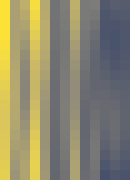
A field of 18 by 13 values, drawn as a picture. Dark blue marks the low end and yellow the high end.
Grain: streaks running down. Slope: up to the left. Ninth with the highest average: top left. Calmest part: middle right.
